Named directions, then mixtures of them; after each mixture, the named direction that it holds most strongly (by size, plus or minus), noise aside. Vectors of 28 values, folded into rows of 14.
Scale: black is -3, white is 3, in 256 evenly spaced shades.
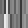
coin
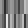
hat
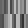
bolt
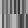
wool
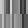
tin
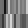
bolt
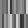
bolt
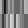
hat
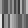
wool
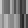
tin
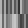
wool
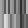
coin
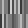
wool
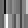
coin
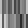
wool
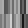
tin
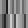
coin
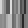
tin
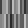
hat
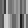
coin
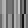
hat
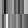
hat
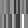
bolt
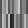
hat
